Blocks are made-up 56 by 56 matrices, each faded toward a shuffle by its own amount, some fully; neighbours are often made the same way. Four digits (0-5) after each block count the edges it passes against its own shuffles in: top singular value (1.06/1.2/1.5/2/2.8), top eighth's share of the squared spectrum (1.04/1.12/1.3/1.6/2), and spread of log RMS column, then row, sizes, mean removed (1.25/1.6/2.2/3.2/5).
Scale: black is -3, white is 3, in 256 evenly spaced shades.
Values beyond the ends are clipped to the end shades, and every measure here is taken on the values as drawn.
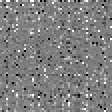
3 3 2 1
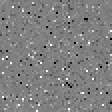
1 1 0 0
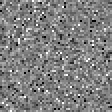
0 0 0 0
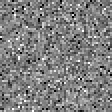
0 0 0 0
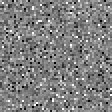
0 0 0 0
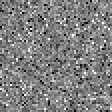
0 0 0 0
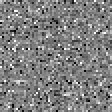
1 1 0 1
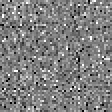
3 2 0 0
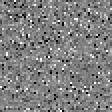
2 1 0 1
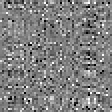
4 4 2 2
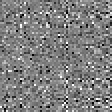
4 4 3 2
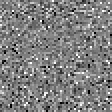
3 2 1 1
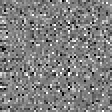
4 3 1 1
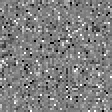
2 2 1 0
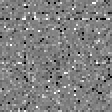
3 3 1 1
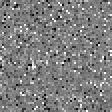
1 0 0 0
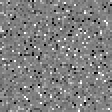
0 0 0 0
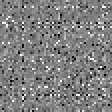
4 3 2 2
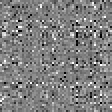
4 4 3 3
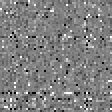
4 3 2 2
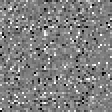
3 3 1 0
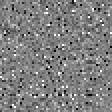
3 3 0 1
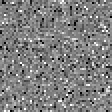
2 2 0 0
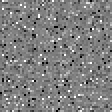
1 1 0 0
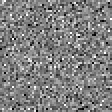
3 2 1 1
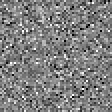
3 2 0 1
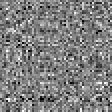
4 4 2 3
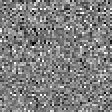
4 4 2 2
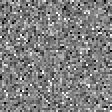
0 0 0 0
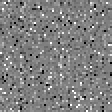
2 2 0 0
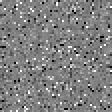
2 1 0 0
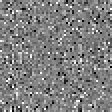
3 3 1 1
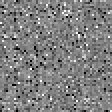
2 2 0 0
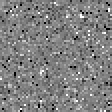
0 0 0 0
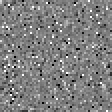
1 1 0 0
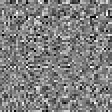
4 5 2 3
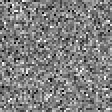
1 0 0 0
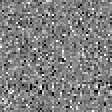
3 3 1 1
